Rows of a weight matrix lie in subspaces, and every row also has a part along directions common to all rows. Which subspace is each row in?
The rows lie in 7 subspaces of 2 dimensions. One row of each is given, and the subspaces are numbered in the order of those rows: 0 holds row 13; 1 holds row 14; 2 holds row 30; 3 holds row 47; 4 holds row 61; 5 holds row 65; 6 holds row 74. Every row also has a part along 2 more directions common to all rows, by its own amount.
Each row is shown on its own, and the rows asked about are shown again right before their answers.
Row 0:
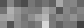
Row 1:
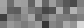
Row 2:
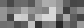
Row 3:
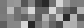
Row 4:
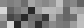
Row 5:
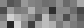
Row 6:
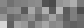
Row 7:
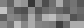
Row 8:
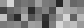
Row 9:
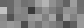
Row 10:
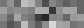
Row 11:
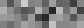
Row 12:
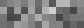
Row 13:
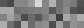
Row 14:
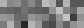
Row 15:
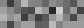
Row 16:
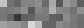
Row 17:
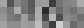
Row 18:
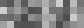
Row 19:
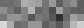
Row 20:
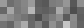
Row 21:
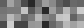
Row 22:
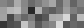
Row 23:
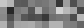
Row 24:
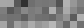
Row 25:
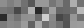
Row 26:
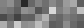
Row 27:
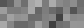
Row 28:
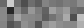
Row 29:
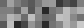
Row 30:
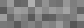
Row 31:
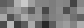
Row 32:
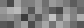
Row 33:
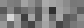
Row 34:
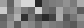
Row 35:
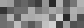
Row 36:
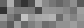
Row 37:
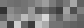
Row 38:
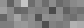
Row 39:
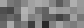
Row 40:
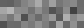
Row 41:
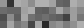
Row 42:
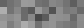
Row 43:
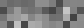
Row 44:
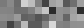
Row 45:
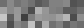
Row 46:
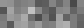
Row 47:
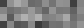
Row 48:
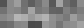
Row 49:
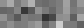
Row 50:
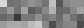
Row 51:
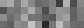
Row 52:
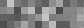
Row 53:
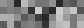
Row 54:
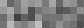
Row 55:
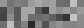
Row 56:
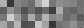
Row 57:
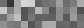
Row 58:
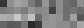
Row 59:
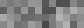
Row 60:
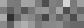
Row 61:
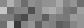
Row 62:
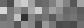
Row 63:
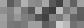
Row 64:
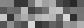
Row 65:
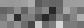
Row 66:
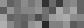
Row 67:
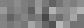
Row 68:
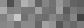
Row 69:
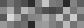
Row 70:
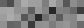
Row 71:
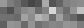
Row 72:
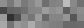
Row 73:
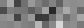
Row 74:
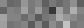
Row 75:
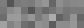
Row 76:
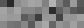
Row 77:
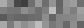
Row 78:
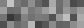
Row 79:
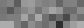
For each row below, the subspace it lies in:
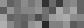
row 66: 6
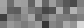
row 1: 2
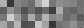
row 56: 1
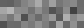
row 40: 0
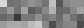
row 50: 3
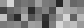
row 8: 5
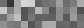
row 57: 5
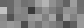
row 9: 4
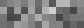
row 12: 6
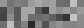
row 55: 2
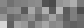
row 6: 6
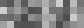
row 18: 4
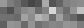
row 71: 0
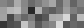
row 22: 0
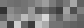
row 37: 4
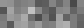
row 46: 4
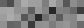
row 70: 0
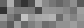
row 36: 5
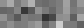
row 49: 5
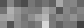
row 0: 2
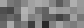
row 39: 2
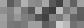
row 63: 1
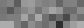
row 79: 0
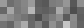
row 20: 4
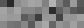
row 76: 0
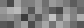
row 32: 0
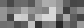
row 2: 5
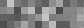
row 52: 1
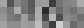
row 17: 1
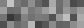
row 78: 1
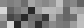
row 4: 4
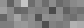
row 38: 2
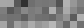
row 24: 3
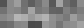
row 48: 3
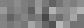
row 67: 1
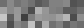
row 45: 2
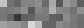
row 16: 3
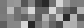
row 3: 4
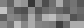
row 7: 2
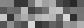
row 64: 5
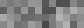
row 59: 6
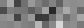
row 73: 5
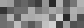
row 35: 0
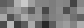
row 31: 3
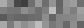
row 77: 3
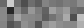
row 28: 3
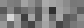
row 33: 1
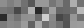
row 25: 2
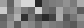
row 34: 5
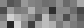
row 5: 4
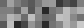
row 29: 6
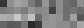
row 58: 3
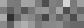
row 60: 6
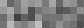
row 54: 3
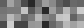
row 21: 6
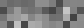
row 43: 4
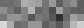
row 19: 0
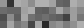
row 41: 2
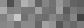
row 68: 5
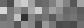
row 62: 5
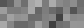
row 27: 0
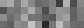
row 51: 4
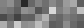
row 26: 3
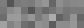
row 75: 1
